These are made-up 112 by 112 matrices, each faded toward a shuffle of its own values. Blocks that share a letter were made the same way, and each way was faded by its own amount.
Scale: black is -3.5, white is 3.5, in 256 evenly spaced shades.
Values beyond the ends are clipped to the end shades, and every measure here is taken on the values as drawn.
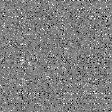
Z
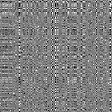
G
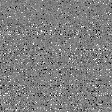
Z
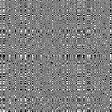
G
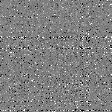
Z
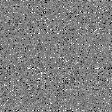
Z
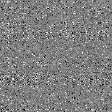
Z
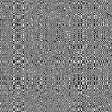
G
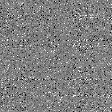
Z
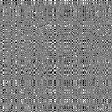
G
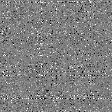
Z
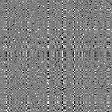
G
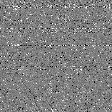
Z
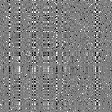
G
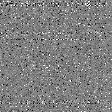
Z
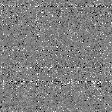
Z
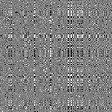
G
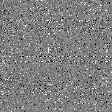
Z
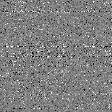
Z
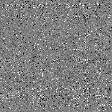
Z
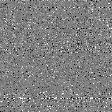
Z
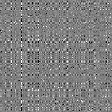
G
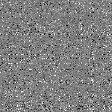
Z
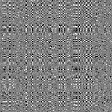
G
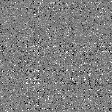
Z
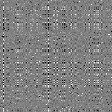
G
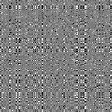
G
